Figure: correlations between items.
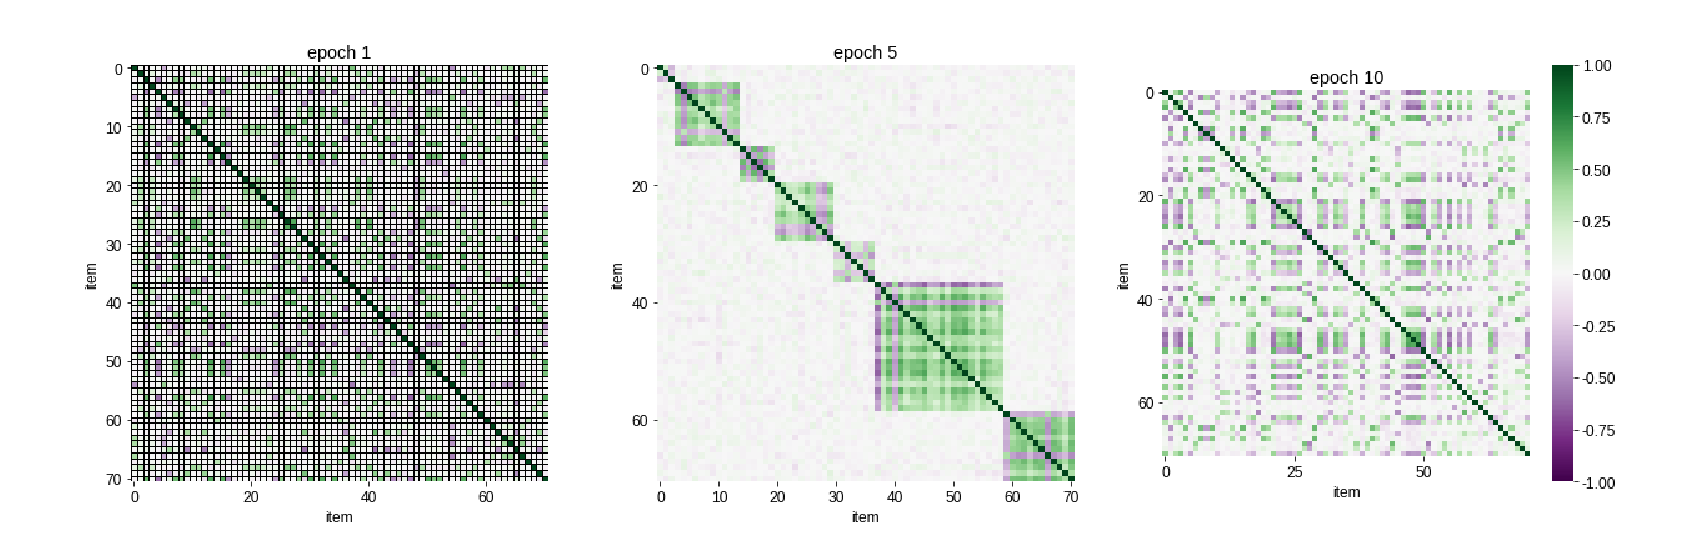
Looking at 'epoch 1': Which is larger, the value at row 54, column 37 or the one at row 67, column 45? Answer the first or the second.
the second
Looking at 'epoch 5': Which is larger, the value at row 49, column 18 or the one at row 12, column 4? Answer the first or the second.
the first
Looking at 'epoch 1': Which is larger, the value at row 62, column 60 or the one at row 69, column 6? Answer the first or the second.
the first
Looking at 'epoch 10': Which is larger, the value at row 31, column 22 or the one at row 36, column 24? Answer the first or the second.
the second
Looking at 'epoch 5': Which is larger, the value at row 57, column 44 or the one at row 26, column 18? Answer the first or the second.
the first
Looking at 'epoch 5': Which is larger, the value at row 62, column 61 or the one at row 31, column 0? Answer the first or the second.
the first
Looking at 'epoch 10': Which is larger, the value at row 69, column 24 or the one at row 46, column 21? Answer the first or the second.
the first
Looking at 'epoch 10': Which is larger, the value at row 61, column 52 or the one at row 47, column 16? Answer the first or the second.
the second
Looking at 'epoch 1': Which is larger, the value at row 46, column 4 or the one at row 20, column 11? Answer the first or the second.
the second
